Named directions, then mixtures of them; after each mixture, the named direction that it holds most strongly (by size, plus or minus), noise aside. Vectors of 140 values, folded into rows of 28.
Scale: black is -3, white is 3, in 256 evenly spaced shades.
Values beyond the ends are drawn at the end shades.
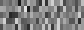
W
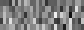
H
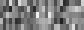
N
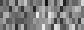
N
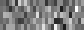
H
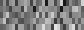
N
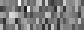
W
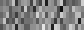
W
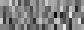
H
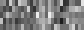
N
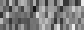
N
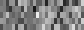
N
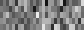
N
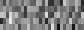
W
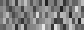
H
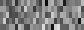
W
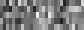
N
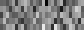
H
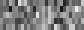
N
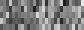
N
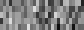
N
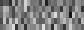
H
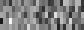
H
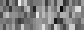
N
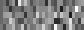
H
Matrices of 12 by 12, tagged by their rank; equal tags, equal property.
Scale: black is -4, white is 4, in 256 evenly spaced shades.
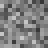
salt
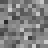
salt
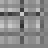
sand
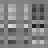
sand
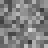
salt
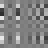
sand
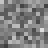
salt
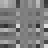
sand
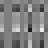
sand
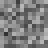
salt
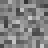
salt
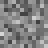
salt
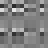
sand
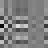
sand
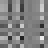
sand
